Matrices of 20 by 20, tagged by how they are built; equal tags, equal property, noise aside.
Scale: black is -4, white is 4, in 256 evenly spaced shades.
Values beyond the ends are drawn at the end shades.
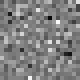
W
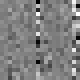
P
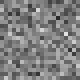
W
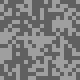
W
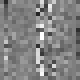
P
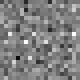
W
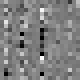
P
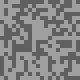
W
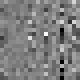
P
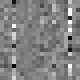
P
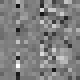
P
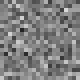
W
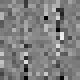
P
